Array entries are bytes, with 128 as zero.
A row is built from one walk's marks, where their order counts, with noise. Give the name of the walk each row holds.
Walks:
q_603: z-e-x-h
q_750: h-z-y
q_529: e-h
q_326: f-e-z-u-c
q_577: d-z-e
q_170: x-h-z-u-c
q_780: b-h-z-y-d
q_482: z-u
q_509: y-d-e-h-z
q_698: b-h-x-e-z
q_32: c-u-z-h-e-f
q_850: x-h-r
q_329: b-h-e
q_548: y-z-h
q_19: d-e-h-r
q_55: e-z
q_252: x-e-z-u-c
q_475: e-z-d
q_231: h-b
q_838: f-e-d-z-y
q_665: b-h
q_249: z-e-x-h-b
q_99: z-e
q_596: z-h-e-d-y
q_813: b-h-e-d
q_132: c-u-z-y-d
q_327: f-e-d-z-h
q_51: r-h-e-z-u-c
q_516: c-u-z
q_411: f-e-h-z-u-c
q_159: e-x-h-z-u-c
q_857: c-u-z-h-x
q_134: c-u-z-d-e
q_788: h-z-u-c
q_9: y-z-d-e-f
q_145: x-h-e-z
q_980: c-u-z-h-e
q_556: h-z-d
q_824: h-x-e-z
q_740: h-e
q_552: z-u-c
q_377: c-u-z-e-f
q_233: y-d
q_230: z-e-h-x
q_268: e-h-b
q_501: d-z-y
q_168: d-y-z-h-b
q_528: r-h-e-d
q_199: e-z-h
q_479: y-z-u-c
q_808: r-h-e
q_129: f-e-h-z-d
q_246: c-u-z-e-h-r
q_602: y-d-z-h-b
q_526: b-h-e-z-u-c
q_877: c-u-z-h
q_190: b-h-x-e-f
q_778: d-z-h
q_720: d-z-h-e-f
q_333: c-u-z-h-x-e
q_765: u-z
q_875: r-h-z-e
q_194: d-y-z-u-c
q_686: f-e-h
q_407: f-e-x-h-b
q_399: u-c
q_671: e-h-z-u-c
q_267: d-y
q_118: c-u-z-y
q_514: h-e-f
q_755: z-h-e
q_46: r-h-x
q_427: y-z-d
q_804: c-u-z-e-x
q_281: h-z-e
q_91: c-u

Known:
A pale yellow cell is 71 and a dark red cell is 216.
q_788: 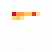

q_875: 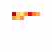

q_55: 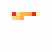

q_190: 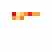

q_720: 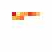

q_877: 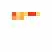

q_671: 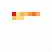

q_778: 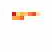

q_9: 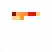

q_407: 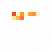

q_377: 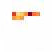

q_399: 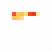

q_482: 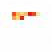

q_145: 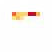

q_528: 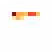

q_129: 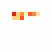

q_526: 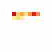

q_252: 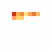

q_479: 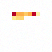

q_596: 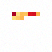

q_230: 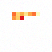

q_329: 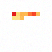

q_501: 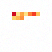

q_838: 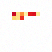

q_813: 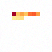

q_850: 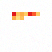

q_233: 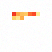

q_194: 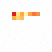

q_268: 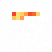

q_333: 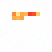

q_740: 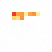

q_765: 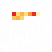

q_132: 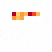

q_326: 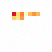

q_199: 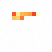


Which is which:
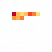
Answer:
q_46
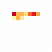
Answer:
q_51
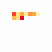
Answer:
q_686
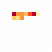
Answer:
q_427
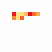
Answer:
q_698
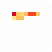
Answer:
q_808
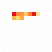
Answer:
q_556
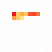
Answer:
q_170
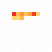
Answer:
q_750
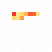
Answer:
q_529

